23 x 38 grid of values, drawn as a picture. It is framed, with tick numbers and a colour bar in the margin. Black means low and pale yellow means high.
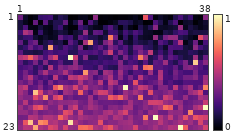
Slope: up to the bottom. Average level on the scale: 30%. Grain: fine. Stripes: none.
